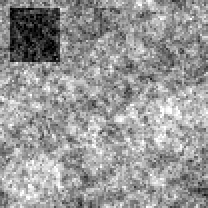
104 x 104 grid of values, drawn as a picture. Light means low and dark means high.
The ninth with the highest average is the top left. Neither half mirrors the other. In the top left lies a patch that is higher than the rest. The texture is blotchy.
